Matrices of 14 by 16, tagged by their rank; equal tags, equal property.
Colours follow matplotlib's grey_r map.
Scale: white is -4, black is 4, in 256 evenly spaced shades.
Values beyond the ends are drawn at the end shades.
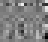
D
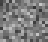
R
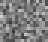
R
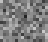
R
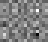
D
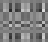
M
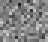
R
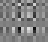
M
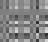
M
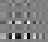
M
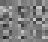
D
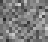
R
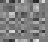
D
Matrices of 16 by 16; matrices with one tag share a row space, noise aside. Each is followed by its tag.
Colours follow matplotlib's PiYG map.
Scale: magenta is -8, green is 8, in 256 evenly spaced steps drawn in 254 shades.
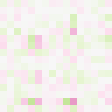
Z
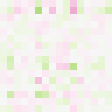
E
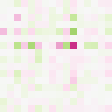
Z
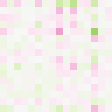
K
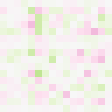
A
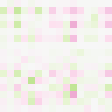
Z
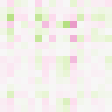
E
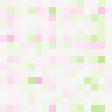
A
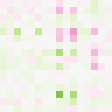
K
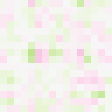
A
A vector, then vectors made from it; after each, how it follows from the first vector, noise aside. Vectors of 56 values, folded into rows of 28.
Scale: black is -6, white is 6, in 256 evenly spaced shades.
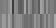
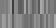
copied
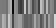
scaled up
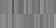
shrunk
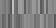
negated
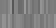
shrunk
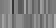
copied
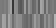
copied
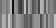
scaled up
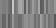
negated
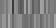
copied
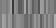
copied
